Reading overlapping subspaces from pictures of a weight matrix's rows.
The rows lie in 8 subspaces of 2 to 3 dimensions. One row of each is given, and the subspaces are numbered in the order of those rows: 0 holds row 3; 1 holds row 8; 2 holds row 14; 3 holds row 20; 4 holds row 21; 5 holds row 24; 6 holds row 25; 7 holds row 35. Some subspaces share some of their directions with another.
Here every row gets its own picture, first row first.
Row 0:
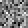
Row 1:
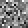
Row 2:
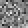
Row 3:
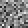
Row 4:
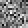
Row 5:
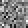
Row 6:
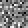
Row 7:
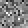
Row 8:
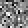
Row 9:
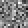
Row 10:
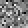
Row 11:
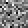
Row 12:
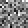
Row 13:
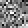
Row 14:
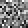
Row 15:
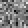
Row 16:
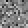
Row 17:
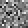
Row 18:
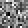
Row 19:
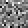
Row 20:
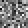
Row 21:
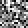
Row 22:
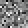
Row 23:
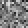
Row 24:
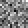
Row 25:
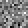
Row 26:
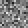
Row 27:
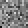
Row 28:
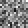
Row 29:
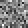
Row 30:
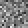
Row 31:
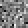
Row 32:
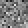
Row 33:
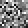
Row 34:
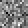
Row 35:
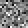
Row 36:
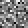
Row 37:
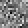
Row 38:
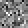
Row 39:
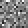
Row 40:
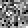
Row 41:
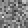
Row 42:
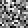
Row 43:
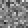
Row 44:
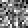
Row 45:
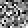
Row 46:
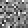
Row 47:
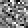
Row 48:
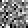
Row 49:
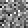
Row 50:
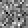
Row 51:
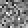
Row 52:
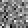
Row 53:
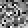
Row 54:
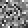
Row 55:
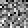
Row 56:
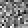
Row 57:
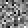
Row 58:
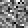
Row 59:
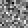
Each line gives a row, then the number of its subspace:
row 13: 1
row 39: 7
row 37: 1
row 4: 1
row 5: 0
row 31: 0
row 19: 3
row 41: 3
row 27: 0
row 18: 1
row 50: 6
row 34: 6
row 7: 6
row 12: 5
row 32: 3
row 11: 3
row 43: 4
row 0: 6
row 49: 5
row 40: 5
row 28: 5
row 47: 7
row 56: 0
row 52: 0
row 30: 0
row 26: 4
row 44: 5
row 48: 0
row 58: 7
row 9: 3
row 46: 7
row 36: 7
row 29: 2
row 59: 4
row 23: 4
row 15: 5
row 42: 4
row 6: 6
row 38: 6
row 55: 5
